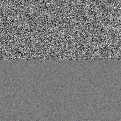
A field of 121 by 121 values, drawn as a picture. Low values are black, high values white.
There is no overall slope. The distribution is heavy-tailed on both sides. The bottom part is calmer, past a seam about 50% of the way down. The grain is fine, like static.
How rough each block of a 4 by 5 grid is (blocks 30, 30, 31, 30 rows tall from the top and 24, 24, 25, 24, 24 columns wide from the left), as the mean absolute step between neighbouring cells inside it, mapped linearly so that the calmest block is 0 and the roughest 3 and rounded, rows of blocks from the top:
33333 | 33333 | 00000 | 00000
